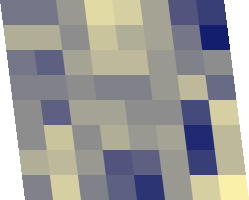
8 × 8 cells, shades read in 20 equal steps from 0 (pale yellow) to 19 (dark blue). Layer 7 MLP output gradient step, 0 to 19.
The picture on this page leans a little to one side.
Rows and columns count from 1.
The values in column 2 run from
3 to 13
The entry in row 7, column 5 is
13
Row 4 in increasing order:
5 8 9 10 10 10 10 12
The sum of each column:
72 65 67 61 71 62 92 69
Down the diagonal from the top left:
11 6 7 10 9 7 16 0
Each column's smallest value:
6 3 7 2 3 7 3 0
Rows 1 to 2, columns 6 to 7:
7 14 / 7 11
